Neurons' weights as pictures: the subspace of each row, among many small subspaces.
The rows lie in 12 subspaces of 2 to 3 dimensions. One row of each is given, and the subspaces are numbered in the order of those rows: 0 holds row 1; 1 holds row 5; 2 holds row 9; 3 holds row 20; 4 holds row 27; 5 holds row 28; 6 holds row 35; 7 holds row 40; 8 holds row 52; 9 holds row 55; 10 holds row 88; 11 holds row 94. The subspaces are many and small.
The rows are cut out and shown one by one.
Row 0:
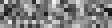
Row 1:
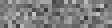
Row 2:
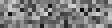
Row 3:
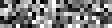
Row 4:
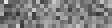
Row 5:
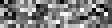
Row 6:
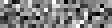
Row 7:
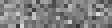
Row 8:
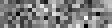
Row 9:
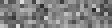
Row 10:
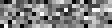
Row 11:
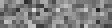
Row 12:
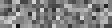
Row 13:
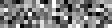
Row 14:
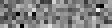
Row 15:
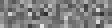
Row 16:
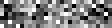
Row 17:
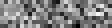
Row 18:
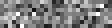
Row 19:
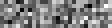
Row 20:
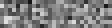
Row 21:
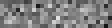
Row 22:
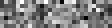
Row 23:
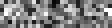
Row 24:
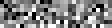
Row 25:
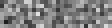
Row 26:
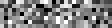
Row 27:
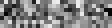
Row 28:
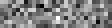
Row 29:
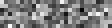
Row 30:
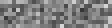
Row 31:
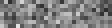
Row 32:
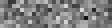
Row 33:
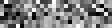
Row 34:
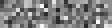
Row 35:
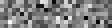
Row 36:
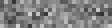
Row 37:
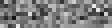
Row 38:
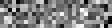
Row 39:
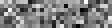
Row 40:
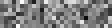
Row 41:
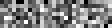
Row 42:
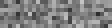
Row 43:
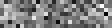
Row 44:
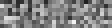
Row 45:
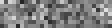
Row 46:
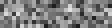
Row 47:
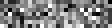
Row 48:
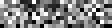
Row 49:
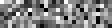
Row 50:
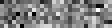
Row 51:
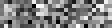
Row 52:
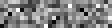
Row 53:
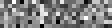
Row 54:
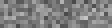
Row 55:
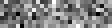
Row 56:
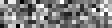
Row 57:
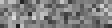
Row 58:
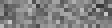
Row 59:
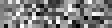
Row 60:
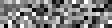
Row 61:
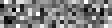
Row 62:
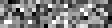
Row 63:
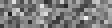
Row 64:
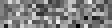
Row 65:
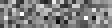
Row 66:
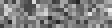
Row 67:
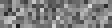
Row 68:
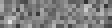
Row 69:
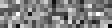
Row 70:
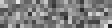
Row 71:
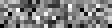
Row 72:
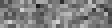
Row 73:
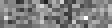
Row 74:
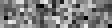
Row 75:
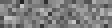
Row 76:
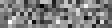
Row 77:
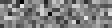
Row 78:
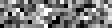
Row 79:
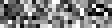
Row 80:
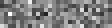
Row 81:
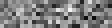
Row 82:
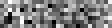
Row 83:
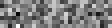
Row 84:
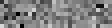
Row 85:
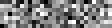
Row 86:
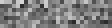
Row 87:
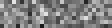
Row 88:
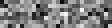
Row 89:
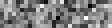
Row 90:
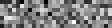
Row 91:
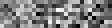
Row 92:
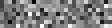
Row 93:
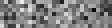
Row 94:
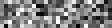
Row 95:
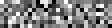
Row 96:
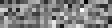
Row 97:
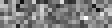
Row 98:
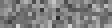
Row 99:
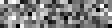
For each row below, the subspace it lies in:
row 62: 6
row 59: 11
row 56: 2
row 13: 1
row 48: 8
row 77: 5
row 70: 10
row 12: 7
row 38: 10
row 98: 7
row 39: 7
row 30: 1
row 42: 10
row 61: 6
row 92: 8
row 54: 1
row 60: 0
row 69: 10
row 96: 1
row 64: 11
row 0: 4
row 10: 0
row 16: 9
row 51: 11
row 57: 2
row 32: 6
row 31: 2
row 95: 6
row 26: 6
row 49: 5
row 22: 7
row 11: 3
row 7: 9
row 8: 9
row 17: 11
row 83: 10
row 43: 9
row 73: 1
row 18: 0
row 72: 1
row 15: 5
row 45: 2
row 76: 8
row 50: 0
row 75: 5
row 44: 3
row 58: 11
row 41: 10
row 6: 0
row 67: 7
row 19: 10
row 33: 9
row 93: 2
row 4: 9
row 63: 8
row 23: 4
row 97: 7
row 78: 8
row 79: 11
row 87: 8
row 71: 8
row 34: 5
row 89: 7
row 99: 2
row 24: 0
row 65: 6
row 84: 0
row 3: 7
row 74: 1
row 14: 0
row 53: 8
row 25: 3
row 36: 6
